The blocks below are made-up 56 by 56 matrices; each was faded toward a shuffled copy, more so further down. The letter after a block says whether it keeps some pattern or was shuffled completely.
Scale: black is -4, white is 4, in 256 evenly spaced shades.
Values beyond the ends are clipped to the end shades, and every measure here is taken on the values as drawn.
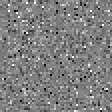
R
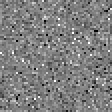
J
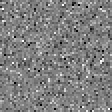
J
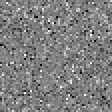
J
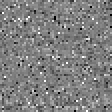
R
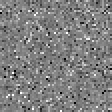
R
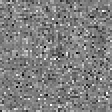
R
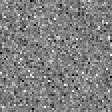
J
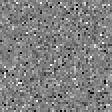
J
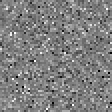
R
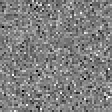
J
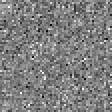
R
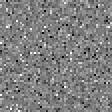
R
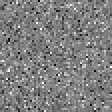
J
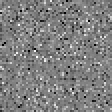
R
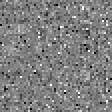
R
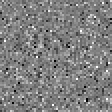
R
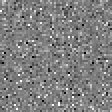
R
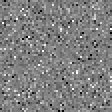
R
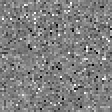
J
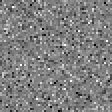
J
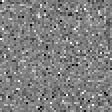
R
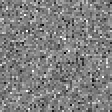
J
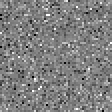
J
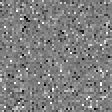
R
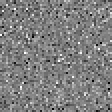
R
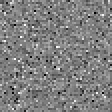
R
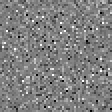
R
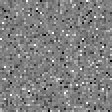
J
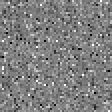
J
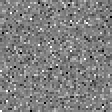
R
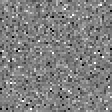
R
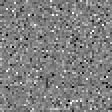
R
